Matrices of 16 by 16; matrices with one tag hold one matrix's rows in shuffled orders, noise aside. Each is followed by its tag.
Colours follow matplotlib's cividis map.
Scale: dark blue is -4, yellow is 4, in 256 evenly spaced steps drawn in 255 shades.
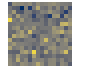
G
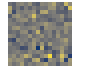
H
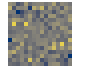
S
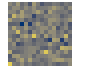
G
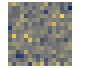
S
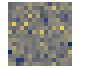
S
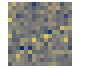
G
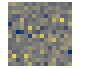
S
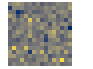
S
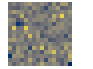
S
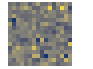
H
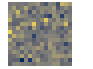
G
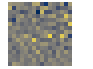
H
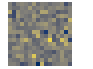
H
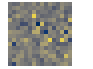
H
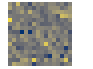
G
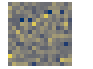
G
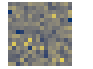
S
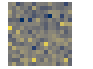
G
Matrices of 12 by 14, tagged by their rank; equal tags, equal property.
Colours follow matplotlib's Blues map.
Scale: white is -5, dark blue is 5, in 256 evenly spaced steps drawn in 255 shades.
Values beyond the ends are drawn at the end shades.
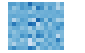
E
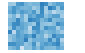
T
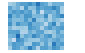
T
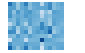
E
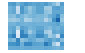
E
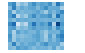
E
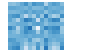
E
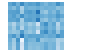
E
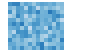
T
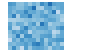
T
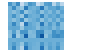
E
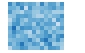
T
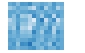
E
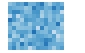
T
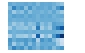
E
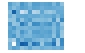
E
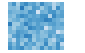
T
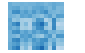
E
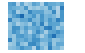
T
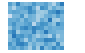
T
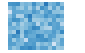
T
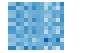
E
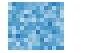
T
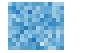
T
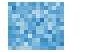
T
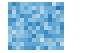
T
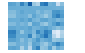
E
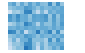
E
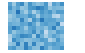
T
